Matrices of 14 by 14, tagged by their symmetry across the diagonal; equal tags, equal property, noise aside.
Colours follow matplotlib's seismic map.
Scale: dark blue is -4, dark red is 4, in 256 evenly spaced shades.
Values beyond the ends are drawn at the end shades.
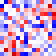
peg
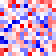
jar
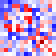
peg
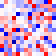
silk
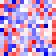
jar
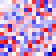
peg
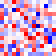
jar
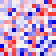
peg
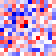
peg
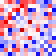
peg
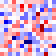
silk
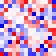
silk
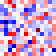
jar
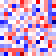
silk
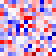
silk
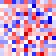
jar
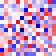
silk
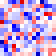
peg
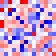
peg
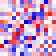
silk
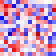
jar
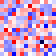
peg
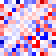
silk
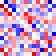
silk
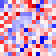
jar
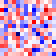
jar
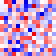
jar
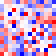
silk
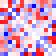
peg
